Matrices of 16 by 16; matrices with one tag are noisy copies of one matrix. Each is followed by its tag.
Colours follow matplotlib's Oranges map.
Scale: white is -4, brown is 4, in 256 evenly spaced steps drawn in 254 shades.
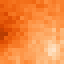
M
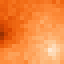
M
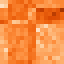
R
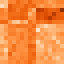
R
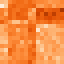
R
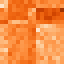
R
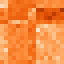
R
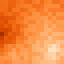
M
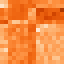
R
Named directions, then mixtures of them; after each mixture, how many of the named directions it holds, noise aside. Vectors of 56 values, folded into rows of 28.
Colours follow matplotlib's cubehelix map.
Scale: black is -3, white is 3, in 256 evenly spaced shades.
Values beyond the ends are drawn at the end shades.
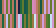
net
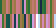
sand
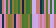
two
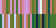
two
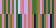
one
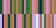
two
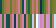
one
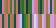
two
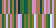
one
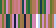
one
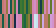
two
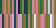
one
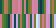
one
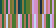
one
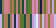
two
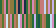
two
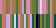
one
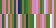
one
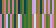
one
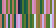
one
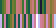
one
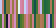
one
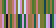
two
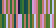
one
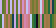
two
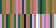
one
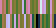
one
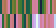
two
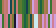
two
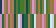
one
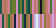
two
